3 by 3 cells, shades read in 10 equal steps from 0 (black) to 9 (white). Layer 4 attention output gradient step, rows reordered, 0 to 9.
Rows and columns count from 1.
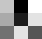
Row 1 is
7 0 9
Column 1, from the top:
7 6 4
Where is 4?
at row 3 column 1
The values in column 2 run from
0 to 8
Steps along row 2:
down up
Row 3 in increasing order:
3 4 8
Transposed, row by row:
7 6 4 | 0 1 8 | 9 8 3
